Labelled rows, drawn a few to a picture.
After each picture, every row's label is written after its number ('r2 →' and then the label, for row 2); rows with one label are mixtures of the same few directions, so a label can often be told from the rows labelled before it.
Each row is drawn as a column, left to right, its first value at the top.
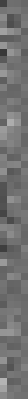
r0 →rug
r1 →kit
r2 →kit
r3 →kit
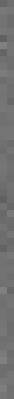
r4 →rug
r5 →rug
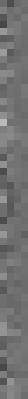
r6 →kit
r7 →rug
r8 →rug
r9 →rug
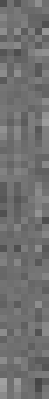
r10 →rug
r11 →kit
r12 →rug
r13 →kit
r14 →kit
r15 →rug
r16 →kit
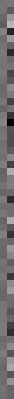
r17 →kit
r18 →kit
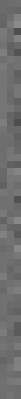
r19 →kit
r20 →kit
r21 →kit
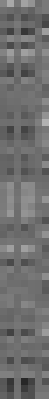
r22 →rug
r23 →rug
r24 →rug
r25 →rug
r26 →rug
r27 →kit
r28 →kit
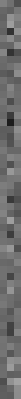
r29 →rug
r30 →kit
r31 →rug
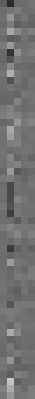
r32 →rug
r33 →rug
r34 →kit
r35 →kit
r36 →kit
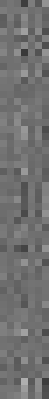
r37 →kit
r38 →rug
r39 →kit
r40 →rug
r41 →rug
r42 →rug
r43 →rug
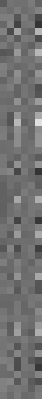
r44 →rug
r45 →kit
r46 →kit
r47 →kit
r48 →rug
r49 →kit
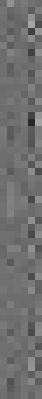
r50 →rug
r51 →rug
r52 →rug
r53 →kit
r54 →kit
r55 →kit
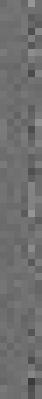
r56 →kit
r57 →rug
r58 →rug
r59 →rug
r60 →rug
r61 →kit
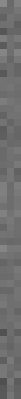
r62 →rug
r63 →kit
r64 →rug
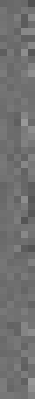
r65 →rug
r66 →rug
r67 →kit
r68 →kit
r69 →rug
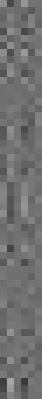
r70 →rug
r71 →rug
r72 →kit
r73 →rug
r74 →kit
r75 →kit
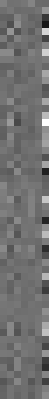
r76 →rug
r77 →kit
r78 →kit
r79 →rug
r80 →rug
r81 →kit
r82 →kit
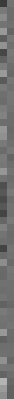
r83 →rug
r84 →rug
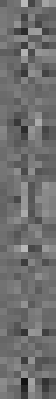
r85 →rug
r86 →kit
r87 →kit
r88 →rug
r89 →rug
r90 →kit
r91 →rug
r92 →rug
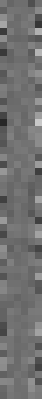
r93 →kit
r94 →rug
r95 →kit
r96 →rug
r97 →rug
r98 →kit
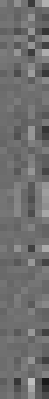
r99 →rug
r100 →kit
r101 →rug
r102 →kit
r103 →rug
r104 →rug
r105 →rug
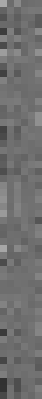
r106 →rug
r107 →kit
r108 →rug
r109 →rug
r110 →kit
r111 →kit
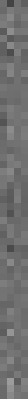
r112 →kit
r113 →rug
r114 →kit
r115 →rug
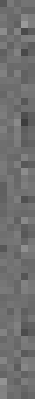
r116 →rug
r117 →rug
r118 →kit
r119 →kit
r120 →kit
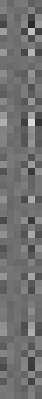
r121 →kit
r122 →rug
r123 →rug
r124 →kit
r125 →kit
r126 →kit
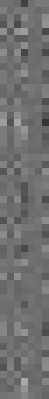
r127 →kit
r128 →kit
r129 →kit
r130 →rug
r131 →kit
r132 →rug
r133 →kit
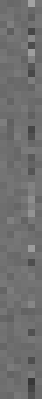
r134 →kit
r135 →kit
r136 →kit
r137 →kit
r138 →rug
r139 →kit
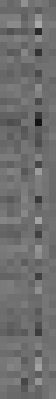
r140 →kit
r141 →kit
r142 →kit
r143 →rug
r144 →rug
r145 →kit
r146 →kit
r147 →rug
